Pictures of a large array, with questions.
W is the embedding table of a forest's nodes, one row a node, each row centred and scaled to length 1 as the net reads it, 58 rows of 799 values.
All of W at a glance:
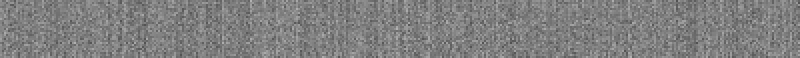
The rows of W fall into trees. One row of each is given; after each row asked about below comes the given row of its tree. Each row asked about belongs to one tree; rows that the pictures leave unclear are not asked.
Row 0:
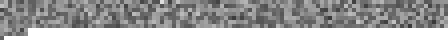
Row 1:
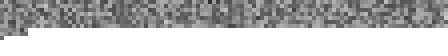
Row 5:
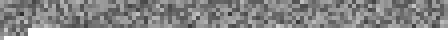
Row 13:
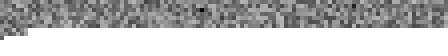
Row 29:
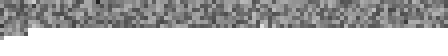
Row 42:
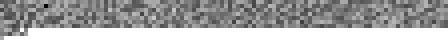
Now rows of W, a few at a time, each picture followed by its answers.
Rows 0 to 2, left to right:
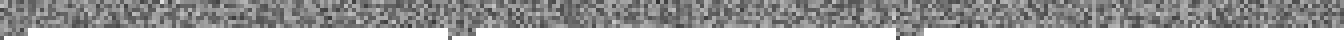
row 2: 0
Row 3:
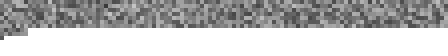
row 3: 13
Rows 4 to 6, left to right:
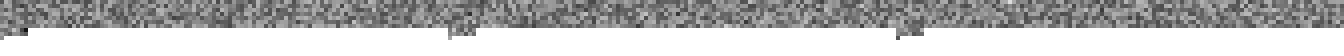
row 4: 1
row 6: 0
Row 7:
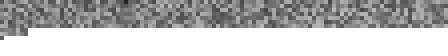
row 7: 1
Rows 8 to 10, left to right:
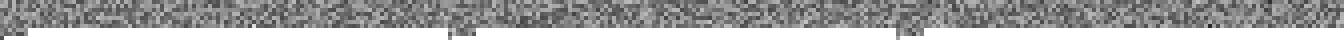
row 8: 0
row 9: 5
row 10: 5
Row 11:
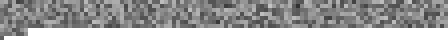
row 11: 0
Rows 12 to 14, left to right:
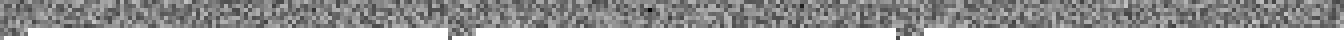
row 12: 5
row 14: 13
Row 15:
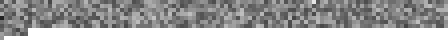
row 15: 42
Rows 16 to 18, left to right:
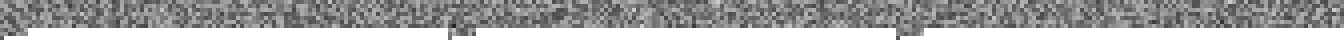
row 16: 13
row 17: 5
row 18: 0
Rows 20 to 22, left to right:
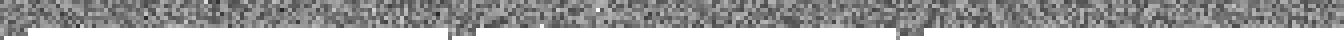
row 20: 1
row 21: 42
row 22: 1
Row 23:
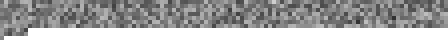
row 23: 1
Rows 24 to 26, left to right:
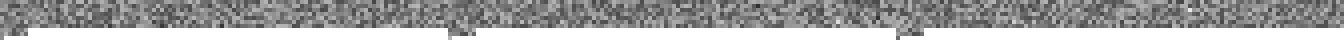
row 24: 5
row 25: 5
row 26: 0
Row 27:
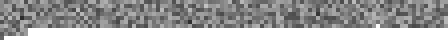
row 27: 13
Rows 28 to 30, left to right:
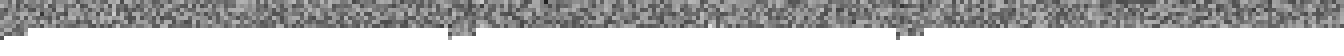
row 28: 0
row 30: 5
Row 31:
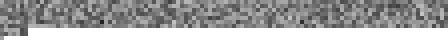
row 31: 29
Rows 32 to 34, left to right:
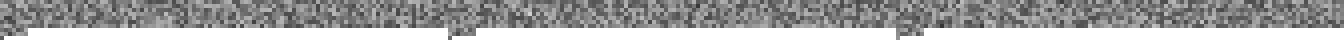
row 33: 1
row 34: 42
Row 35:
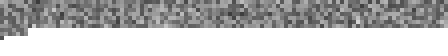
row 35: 13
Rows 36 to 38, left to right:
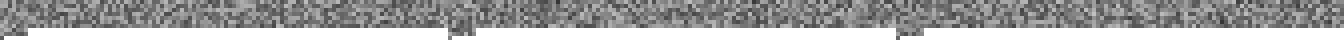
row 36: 0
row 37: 13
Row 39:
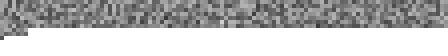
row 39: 0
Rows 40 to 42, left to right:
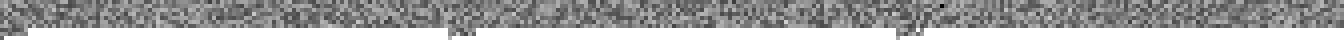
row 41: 5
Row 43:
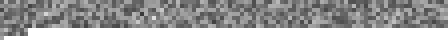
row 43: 42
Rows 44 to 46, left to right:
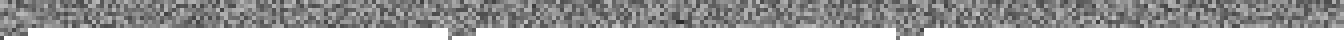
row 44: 0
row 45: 1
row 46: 1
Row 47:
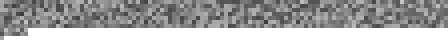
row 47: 5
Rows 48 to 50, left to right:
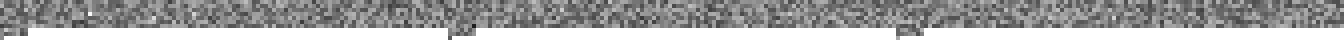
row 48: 29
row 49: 0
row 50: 42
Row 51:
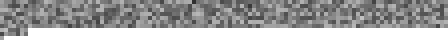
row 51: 5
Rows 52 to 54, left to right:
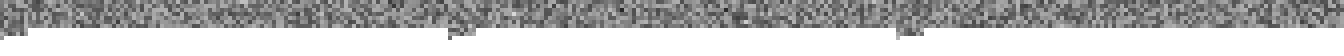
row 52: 13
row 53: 13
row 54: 5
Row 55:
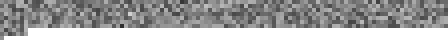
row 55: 13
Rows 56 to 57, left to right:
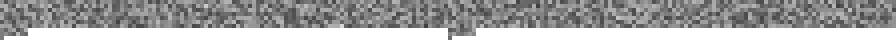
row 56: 13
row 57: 13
